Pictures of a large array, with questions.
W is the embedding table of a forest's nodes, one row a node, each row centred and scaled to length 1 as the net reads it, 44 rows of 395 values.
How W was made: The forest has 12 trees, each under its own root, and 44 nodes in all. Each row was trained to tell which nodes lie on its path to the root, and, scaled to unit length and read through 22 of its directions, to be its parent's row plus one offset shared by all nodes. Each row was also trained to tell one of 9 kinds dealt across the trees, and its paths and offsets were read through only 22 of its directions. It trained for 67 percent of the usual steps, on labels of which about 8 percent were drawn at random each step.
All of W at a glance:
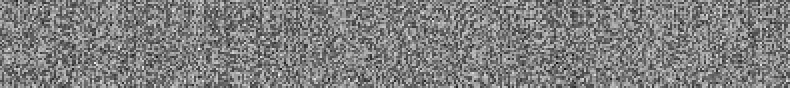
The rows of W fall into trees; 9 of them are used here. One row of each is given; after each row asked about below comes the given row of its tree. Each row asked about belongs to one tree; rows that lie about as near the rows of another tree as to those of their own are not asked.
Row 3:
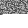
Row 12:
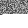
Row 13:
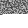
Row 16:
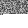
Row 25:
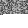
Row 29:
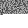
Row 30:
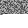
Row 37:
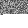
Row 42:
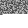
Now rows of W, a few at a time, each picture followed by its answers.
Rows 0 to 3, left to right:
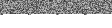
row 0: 16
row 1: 12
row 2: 16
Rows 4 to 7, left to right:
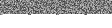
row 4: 30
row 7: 29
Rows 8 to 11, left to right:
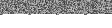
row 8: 37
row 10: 12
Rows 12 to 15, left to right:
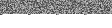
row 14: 30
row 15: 30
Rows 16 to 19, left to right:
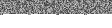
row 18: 12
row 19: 25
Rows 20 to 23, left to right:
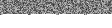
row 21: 37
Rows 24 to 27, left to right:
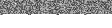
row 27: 13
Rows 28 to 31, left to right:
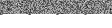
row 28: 25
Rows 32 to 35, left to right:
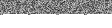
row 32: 16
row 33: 13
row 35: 12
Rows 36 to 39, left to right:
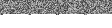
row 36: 16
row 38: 25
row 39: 25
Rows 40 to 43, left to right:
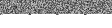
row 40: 30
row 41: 37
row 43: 13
